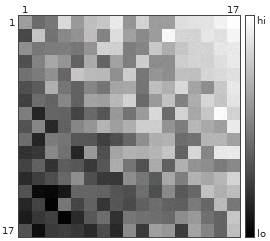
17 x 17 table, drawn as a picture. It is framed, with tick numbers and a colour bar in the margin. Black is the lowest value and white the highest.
Odd patch: calmer, in the top right. Calmest part: top right. Ninth with the lowest average: bottom left. Stripes: none. Ninth with the highest average: top right. Slope: up to the top right. Mirror symmetry: none.
